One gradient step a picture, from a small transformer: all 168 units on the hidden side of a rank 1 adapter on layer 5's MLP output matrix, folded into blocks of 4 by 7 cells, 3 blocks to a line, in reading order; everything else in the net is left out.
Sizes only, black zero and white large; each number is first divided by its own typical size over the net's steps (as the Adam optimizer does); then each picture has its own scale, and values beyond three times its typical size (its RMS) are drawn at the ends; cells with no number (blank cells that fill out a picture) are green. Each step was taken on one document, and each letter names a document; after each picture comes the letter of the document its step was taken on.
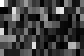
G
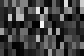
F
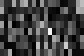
F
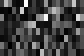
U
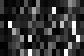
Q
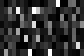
G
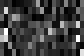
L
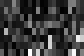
G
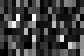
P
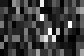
F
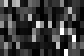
P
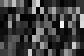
G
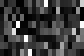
Q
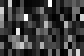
L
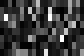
P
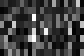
P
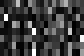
P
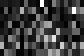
F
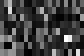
L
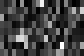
F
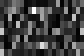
L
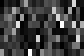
Q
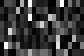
P
